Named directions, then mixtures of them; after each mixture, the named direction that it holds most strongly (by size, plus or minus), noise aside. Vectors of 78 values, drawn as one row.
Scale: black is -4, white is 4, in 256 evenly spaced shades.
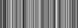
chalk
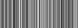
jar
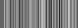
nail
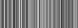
jar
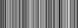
nail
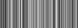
chalk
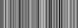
nail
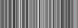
jar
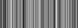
chalk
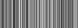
jar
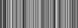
chalk
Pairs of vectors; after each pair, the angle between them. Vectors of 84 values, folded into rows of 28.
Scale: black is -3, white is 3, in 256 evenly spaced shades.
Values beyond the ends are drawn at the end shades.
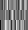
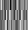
orthogonal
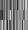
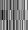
nearly parallel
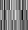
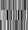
orthogonal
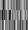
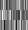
nearly opposite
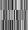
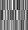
nearly opposite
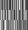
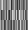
partly opposed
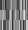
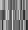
nearly opposite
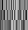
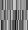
orthogonal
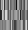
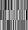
orthogonal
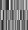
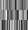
orthogonal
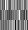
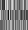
partly aligned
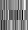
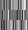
nearly parallel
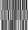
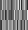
partly opposed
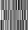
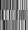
partly opposed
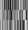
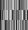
partly opposed
